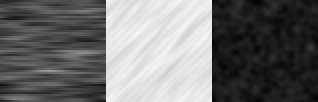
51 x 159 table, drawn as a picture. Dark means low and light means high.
It is made of 1 by 3 panels. Panel 1,1: low, streaked across. Panel 1,2: very high, slanting up to the right, faint in contrast. Panel 1,3: very low, blotchy, faint in contrast.
